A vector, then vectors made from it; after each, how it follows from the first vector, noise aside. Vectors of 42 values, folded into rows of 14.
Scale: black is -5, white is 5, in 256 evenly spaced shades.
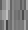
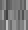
sign-scrambled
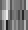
scaled up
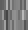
sign-scrambled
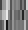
scaled up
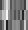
scaled up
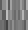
sign-scrambled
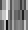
scaled up
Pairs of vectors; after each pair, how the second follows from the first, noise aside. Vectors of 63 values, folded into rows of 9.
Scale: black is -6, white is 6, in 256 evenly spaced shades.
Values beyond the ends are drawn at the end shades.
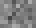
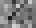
scaled up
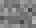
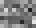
scaled up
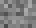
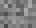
copied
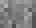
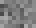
shuffled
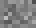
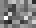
scaled up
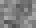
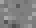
partly zeroed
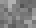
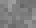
shrunk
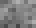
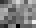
scaled up
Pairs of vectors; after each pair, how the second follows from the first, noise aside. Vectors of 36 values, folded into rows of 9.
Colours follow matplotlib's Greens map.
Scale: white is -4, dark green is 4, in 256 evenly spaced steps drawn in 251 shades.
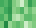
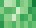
wrapped around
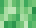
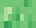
partly zeroed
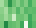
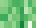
shuffled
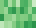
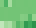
partly zeroed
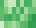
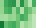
negated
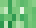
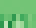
partly zeroed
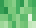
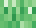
shuffled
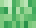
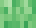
shrunk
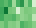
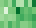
negated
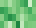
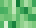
reversed
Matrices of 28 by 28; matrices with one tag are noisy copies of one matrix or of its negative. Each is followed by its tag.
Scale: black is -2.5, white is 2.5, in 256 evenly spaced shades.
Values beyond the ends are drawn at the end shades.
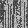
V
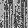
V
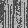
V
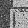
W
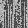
V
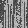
V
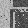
W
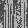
V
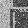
W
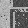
W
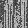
V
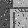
W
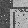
W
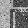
W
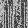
V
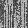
V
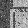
W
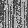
V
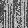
V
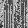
V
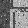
W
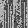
V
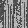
V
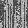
V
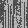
V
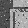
W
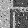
W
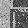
W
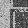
W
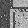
W
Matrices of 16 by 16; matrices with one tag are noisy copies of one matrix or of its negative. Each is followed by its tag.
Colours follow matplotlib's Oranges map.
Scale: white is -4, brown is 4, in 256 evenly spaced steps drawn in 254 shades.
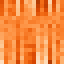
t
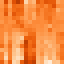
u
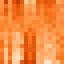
u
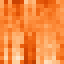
u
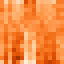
u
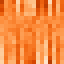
t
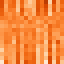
t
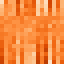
t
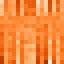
t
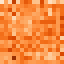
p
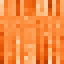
t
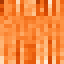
t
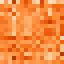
p
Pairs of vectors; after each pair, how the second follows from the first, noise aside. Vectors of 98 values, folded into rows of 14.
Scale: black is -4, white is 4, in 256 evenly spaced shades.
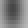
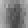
reversed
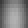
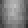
reversed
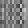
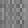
shrunk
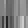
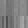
shrunk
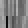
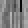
reversed
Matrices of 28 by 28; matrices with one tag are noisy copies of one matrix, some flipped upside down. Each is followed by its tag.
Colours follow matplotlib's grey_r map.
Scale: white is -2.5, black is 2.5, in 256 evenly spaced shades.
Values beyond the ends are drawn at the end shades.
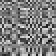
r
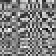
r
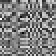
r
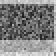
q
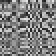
r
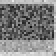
q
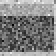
q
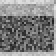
q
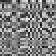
r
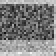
q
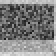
q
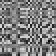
r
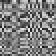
r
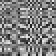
r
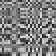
r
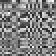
r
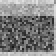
q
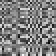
r
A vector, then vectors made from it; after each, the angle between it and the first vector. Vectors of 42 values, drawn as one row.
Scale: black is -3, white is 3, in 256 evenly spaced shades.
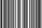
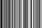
partly aligned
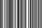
orthogonal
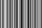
nearly opposite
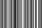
orthogonal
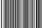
partly aligned
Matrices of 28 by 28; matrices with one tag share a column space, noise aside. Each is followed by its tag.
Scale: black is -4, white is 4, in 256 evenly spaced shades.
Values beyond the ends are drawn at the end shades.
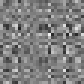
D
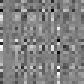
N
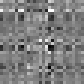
N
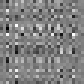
D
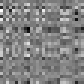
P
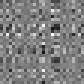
D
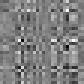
N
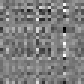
P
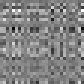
P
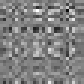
P
